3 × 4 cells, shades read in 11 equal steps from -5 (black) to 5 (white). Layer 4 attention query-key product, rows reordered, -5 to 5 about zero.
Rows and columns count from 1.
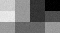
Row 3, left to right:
1 -1 -1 1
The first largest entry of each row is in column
1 1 1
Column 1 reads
3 4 1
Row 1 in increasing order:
-5 -3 1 3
